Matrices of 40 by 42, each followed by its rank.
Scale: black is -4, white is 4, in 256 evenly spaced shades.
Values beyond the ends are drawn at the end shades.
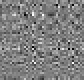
five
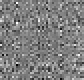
five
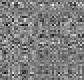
five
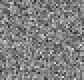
full rank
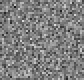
full rank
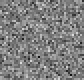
full rank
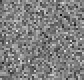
full rank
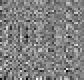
five
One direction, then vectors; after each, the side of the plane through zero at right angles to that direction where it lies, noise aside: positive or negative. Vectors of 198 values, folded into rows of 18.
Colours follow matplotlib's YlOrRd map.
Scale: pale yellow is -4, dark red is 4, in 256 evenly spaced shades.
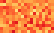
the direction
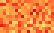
negative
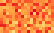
negative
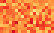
positive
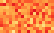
negative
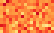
negative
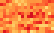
negative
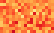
positive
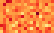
negative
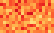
negative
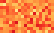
positive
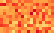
negative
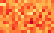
positive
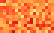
positive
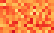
positive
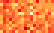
positive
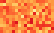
positive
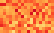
negative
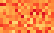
negative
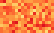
positive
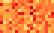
negative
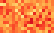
positive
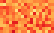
positive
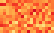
negative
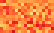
positive
